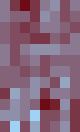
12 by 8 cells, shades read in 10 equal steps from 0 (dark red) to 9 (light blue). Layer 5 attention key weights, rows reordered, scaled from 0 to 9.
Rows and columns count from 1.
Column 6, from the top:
6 5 5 4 6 4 5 3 5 1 3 4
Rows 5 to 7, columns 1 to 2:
5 3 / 5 3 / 4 4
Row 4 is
4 3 3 2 2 4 3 5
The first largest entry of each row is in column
6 5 5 8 4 1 6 7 2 2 4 2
